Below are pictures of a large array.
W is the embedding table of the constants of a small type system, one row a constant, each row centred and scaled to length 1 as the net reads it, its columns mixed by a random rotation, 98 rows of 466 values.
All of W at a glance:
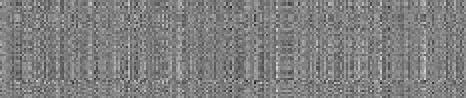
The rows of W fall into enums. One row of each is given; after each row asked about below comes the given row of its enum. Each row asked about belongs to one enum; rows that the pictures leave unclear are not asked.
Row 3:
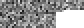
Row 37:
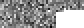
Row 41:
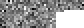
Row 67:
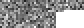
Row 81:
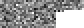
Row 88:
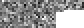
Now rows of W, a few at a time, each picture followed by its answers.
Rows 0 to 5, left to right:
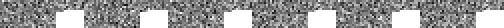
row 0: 88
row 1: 37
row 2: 88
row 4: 88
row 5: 3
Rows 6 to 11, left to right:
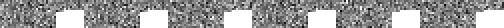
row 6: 37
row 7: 37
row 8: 88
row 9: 37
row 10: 41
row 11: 88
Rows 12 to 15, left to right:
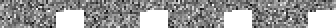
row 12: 37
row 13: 3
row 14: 41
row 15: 81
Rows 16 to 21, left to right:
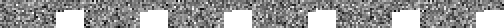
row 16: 81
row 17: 41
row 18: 41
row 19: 37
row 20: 81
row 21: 41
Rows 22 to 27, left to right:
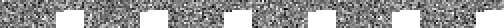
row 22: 88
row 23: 67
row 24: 81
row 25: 41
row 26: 88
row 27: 81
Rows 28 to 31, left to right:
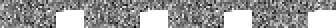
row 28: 37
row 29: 37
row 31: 3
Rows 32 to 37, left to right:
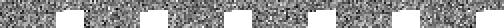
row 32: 3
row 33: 41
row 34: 67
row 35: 81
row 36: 3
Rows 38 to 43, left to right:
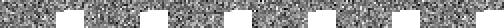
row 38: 88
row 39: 37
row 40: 3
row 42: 41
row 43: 88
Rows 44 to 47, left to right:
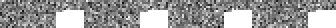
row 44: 3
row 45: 88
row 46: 37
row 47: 67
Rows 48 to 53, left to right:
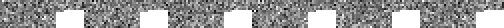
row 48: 88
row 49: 41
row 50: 3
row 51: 41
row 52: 67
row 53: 88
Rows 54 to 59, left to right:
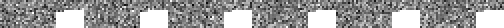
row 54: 81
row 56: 88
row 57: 67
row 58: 3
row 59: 67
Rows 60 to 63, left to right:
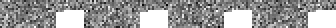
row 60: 67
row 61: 41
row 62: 37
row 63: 67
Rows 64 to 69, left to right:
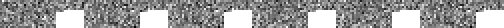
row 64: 88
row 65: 37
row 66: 37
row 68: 67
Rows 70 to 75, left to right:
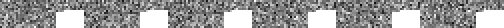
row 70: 67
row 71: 3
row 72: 3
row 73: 88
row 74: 88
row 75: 37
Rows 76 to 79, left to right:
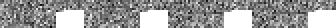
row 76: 37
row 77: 67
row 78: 3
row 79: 3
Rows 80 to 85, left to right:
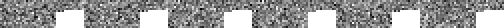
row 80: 81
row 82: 41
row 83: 41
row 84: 81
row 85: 67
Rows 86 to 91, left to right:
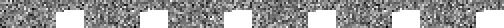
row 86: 41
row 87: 37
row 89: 67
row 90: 37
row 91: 37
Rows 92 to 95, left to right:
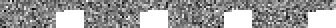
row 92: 41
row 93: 88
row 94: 37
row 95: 81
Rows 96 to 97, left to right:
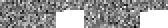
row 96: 3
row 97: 37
